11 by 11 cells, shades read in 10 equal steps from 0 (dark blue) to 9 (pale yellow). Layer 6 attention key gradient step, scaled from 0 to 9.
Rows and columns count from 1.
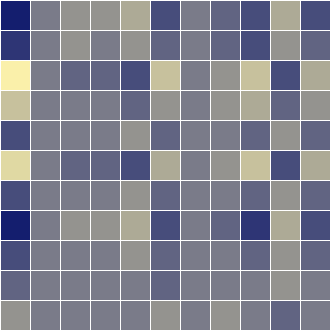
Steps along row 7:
up same same up down up same down up down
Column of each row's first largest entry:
5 3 1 1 5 1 5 5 5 10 1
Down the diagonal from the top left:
0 4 3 4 5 6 4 3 3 5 4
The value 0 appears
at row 1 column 1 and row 8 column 1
